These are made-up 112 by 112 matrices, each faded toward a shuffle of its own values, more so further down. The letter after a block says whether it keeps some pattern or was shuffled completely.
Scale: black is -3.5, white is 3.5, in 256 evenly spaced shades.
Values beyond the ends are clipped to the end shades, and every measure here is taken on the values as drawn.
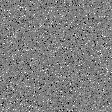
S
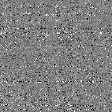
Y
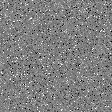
S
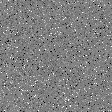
S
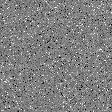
S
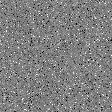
S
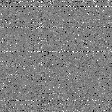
Y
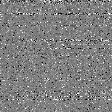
Y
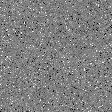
S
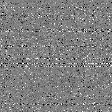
Y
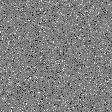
S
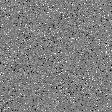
S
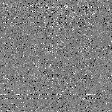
Y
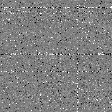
Y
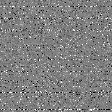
Y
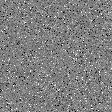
S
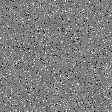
S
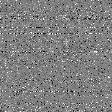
Y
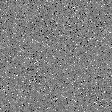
S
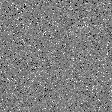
S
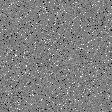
S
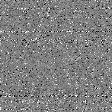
Y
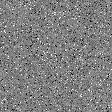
S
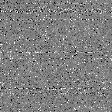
Y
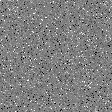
S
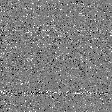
Y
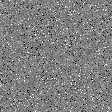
S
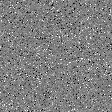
S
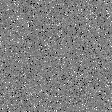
S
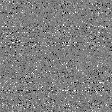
Y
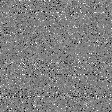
Y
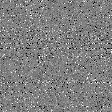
Y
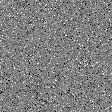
S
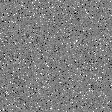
S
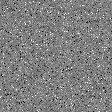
S
